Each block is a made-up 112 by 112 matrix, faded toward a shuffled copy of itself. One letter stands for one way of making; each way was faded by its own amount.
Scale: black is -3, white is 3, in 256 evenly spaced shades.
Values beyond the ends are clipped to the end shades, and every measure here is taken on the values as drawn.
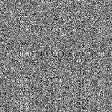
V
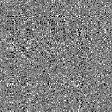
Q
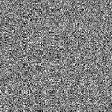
V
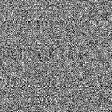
V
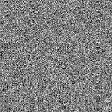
V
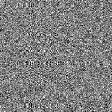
V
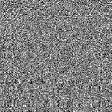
V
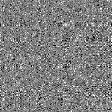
Q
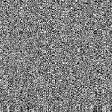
V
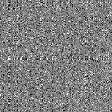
Q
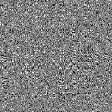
Q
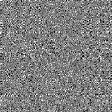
Q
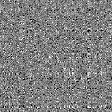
Q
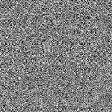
V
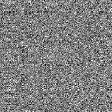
V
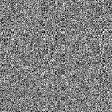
V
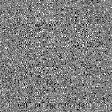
Q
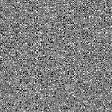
Q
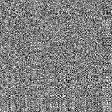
V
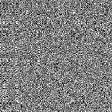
V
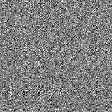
V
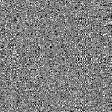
Q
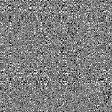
Q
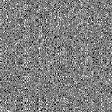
Q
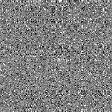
Q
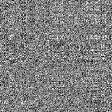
V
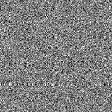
V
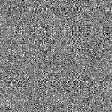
Q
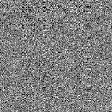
V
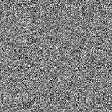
V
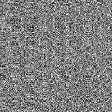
V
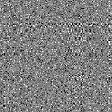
Q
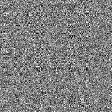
V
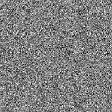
V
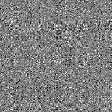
Q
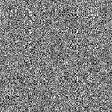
V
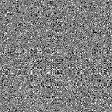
Q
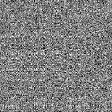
V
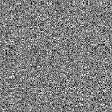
V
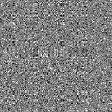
Q
